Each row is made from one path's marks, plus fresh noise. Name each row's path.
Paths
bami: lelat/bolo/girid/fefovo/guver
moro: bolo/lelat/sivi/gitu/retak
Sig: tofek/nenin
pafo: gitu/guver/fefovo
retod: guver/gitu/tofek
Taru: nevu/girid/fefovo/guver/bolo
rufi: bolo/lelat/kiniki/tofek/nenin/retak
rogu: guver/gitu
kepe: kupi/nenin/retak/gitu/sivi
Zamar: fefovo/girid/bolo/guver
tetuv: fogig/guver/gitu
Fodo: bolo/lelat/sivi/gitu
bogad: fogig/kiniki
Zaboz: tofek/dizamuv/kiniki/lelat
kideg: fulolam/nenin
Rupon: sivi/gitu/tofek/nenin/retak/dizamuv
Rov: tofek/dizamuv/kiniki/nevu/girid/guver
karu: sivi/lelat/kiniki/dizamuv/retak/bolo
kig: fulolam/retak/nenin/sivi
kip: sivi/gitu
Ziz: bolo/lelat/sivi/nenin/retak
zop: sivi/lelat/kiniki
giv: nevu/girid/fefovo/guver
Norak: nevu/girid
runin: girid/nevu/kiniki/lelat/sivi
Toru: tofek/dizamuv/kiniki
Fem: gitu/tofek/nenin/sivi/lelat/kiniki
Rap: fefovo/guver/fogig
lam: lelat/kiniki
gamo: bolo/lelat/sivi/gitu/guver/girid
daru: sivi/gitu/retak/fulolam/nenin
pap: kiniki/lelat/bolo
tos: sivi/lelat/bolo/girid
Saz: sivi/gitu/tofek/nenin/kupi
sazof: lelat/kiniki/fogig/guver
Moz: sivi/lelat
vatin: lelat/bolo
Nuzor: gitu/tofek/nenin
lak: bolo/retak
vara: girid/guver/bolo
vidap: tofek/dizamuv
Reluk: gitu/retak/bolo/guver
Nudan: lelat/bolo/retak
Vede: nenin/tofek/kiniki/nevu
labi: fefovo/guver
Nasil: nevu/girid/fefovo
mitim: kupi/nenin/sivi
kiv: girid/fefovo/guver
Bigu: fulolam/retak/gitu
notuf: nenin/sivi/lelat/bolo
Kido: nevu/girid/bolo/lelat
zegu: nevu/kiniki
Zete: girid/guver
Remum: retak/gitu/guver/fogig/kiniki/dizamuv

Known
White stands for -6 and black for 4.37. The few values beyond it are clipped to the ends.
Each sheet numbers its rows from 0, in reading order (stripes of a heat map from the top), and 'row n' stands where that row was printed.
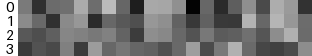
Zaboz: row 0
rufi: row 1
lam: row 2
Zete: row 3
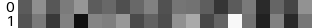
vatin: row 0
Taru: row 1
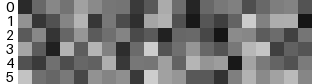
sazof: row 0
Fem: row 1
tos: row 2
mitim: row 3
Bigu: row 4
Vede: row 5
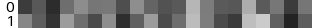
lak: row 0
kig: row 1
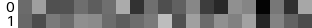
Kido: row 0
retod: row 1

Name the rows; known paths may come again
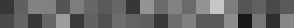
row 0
Rap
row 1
Nudan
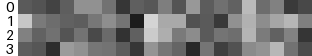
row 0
kip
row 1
Vede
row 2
Nuzor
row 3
zop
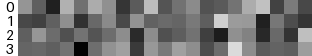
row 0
mitim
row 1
pafo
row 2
Kido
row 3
Nasil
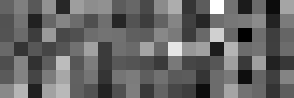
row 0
Taru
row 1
tos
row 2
bami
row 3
Bigu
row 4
Fodo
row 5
vatin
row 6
notuf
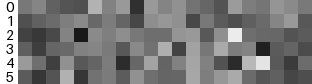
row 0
zegu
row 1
lam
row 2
kiv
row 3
retod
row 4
kig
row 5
labi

